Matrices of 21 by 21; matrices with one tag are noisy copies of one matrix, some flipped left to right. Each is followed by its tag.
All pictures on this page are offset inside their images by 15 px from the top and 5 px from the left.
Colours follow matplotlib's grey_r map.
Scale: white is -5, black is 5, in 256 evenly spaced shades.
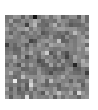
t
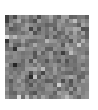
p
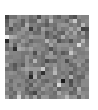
p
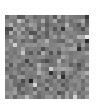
p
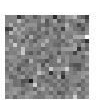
p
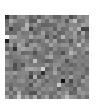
p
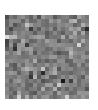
p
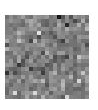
t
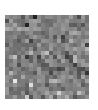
t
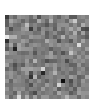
p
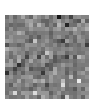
t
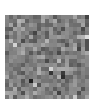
p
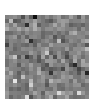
t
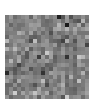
t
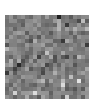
t
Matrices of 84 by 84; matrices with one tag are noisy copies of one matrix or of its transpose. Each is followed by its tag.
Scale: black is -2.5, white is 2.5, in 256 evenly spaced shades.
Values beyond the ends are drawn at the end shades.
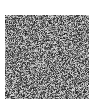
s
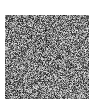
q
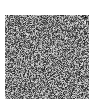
s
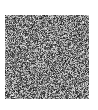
s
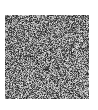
q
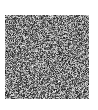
s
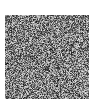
q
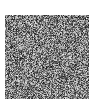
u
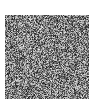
u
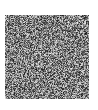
s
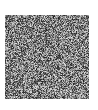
q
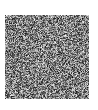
s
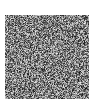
s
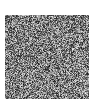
q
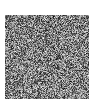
q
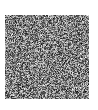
s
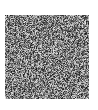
s
